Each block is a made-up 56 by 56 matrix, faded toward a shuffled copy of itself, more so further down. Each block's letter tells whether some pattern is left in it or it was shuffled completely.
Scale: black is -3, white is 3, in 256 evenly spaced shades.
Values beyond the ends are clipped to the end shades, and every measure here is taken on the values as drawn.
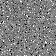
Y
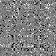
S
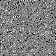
Y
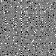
S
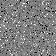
Y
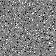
Y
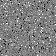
Y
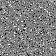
Y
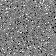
Y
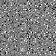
S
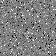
Y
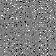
S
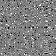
S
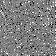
S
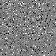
S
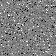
Y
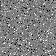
Y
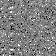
S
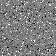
Y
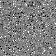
S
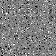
S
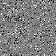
S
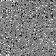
S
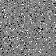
S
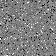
Y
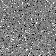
Y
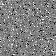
Y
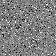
Y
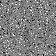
Y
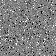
Y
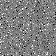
S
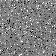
Y
